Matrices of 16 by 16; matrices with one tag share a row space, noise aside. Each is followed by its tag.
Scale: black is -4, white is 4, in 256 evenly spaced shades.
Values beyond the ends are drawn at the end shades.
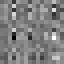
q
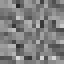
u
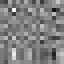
q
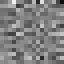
u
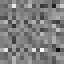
q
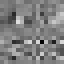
u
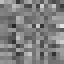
u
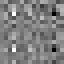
q
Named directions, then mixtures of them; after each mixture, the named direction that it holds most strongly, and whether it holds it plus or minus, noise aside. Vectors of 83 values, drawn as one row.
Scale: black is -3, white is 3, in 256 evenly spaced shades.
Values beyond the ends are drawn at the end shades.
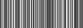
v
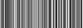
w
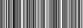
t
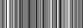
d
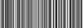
w, plus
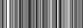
d, plus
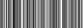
t, plus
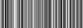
w, plus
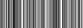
t, plus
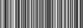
v, plus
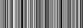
t, minus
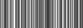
v, plus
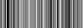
d, minus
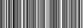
t, plus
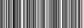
t, plus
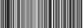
w, plus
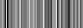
d, minus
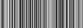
v, minus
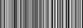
w, minus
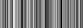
t, minus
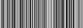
v, minus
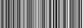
w, plus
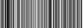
w, plus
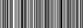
t, minus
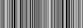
v, minus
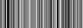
d, minus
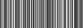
v, plus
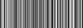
w, minus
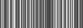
v, plus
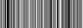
d, minus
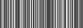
v, plus
